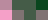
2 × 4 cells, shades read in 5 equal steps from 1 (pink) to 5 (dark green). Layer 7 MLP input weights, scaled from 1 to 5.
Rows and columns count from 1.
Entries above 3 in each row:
3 1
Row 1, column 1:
2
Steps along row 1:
up same up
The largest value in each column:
2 4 4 5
